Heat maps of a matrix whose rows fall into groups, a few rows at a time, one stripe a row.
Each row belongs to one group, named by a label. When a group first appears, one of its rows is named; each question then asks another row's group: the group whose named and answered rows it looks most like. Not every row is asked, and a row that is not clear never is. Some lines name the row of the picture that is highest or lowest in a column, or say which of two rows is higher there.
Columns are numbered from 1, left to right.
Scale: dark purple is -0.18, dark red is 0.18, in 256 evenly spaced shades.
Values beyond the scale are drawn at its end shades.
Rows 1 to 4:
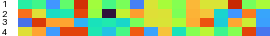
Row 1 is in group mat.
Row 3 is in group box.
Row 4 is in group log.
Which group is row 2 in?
log
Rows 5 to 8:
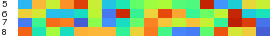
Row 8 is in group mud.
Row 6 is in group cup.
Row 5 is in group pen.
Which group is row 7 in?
box
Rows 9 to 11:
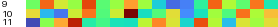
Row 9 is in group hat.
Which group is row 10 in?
mat
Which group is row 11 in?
box
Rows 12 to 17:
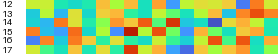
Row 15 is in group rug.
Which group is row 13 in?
box
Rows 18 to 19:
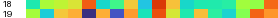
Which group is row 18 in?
mat
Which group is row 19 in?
rug
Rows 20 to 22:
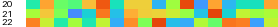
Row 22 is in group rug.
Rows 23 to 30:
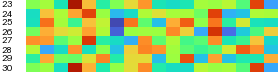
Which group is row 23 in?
log
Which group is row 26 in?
pen
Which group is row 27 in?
log
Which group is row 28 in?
rug
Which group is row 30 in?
log
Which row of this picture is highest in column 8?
25
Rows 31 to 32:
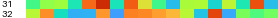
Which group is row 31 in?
hat
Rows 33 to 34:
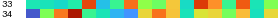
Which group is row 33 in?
mat
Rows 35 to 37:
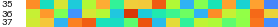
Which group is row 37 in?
log
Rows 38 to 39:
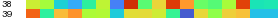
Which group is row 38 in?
cup
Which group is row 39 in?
rug
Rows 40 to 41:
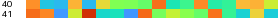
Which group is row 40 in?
rug
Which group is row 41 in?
log
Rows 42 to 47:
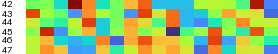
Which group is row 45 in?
hat
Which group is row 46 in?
cup
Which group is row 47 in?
cup
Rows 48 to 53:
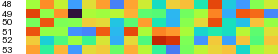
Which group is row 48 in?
pen
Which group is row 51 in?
cup
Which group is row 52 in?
cup
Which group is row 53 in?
hat
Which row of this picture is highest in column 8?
51
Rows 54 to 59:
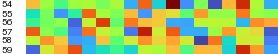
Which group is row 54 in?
mud
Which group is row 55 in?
mat
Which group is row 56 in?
hat
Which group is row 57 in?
mud
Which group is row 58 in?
cup
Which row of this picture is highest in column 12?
58
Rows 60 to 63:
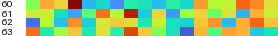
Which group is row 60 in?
box
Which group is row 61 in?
hat
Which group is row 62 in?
box
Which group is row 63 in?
rug
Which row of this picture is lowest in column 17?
63
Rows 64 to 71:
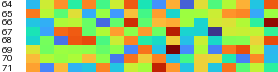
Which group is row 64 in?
mat
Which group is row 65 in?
rug
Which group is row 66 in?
mat
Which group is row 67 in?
mud
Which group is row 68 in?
mat
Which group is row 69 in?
mud
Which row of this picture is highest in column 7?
67
